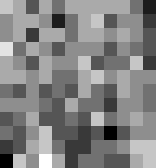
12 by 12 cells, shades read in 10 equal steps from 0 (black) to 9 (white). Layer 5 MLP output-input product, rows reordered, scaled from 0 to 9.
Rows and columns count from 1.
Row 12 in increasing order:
0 2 3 3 4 4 5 6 6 7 7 9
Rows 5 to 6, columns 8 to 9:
3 4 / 7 5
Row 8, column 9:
2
